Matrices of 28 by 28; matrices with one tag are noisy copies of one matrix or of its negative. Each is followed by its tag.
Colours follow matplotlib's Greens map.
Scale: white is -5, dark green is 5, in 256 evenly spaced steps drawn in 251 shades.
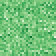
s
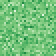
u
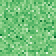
s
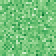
u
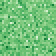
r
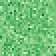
u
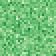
u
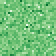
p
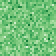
r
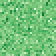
u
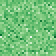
s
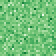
u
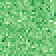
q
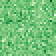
q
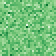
p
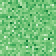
r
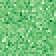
q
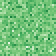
r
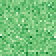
s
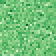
p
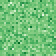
u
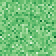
s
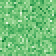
q
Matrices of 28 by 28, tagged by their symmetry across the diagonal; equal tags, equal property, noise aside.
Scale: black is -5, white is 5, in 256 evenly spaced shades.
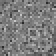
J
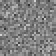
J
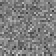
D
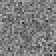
J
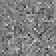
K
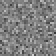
K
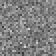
D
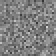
K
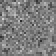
J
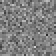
K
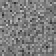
J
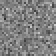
D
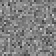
D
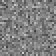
D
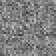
K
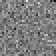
D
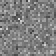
J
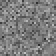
J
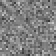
K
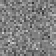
K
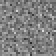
K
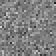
D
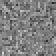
K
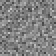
J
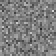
D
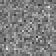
J
